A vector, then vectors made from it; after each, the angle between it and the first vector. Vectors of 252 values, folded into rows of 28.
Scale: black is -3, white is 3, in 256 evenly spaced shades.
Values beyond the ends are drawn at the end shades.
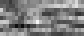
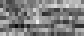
nearly parallel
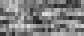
nearly opposite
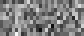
orthogonal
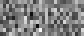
orthogonal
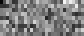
partly aligned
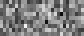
orthogonal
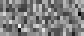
orthogonal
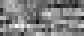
nearly opposite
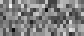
orthogonal
